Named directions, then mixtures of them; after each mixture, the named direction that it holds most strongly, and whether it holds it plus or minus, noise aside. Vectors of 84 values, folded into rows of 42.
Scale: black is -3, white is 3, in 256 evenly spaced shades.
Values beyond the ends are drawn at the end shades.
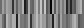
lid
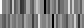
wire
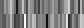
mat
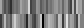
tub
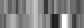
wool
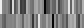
wire, plus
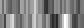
wool, plus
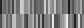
wire, minus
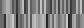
lid, plus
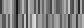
mat, plus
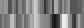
wool, plus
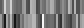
tub, minus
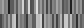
tub, plus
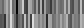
mat, plus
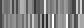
wire, minus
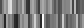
tub, minus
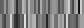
mat, plus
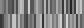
tub, plus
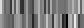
wire, plus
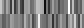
wire, plus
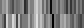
lid, plus
